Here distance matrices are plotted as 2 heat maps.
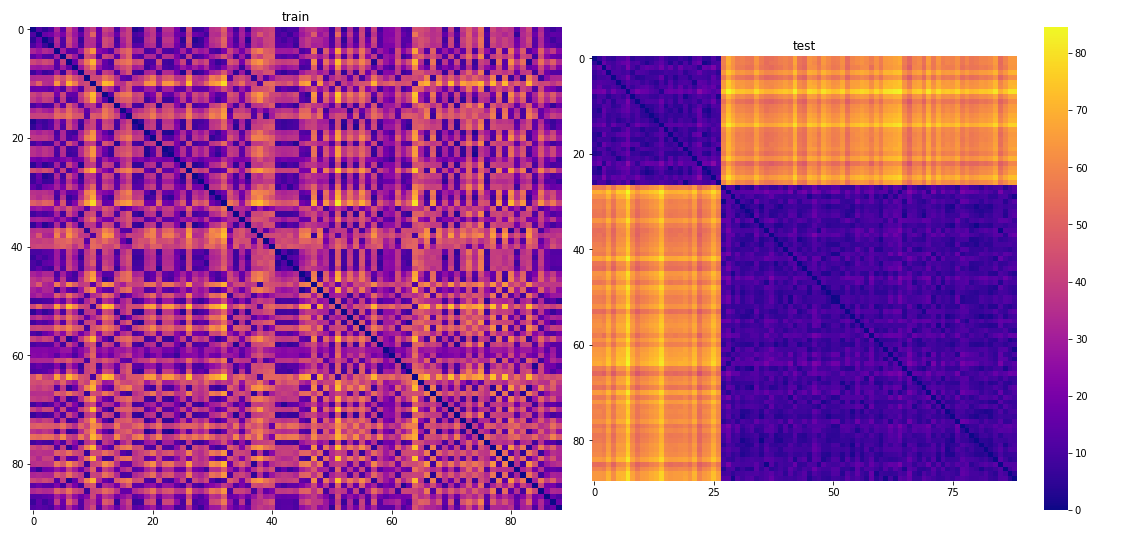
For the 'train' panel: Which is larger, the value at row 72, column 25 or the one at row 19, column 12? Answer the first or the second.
the first
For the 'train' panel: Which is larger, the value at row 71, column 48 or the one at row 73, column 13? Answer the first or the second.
the second
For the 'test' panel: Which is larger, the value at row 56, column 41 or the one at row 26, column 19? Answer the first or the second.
the first
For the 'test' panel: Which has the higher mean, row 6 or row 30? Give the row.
6
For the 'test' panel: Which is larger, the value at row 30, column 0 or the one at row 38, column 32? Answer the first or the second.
the first
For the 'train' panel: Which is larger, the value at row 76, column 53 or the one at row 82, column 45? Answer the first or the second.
the second
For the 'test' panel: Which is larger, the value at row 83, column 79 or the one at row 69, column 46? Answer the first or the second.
the second
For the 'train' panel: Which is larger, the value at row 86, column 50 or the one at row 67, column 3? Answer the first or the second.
the second
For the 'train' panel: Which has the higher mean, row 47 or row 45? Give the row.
47
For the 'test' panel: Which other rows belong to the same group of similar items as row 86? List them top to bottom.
27, 28, 29, 30, 31, 32, 33, 34, 35, 36, 37, 38, 39, 40, 41, 42, 43, 44, 45, 46, 47, 48, 49, 50, 51, 52, 53, 54, 55, 56, 57, 58, 59, 60, 61, 62, 63, 64, 65, 66, 67, 68, 69, 70, 71, 72, 73, 74, 75, 76, 77, 78, 79, 80, 81, 82, 83, 84, 85, 87, 88
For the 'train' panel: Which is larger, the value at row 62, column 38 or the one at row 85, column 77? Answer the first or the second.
the second
